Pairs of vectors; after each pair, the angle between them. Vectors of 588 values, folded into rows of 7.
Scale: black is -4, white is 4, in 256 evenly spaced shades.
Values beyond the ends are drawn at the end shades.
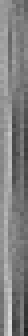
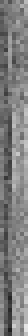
nearly opposite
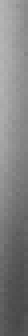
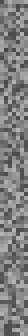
orthogonal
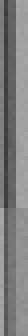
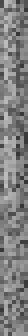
partly opposed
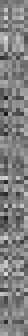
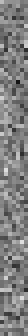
partly opposed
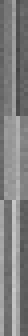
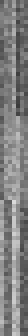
nearly parallel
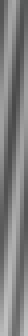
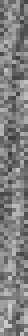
partly aligned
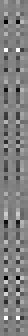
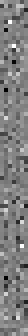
partly aligned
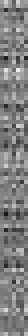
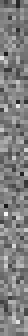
partly opposed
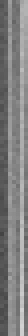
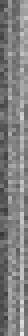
nearly parallel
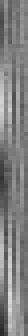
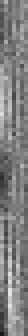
nearly parallel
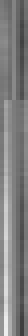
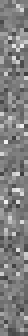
orthogonal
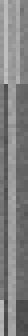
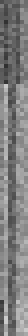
nearly opposite
